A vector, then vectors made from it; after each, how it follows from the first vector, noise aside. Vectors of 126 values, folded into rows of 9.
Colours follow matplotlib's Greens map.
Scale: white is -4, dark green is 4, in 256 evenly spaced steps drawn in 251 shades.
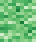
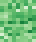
sign-scrambled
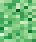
sign-scrambled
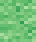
shrunk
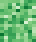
sign-scrambled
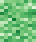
reversed
